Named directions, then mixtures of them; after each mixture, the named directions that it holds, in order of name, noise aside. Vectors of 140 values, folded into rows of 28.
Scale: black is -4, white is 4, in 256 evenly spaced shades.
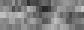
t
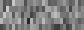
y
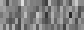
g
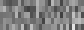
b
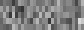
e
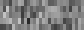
e, y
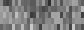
b, t, y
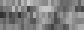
t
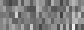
b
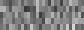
b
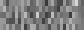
b, e, g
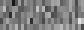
b, e, y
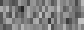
e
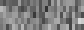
b, e, t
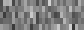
b, y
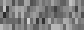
b, e, y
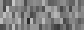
y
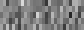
g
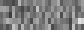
b, e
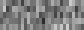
b, y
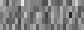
g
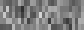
e, y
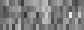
g, t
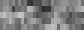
t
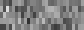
e, y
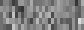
e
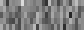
g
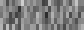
g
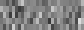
e, g
